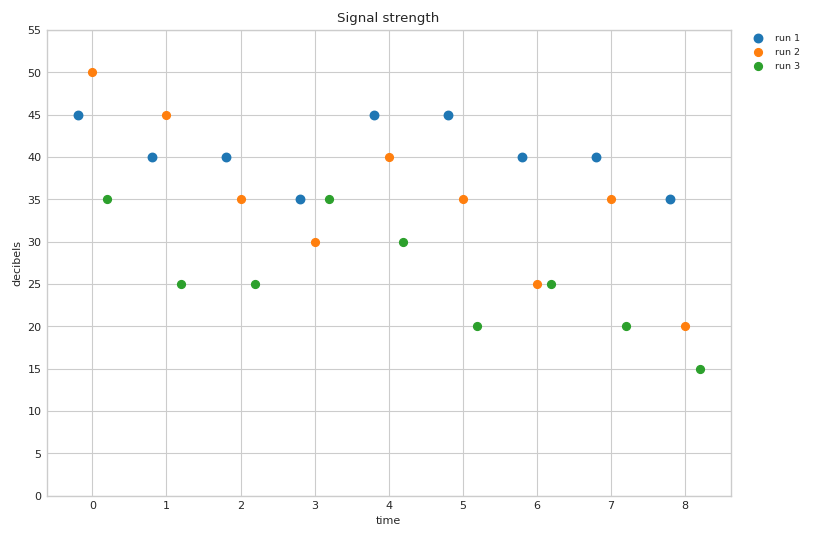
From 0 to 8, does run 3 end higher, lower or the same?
lower
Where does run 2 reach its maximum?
0
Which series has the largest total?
run 1
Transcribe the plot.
Title: Signal strength
x-axis: time, ticks 0 1 2 3 4 5 6 7 8
y-axis: decibels, ticks 0 5 10 15 20 25 30 35 40 45 50 55
Legend: run 1, run 2, run 3
Values:
run 1: 45 40 40 35 45 45 40 40 35
run 2: 50 45 35 30 40 35 25 35 20
run 3: 35 25 25 35 30 20 25 20 15
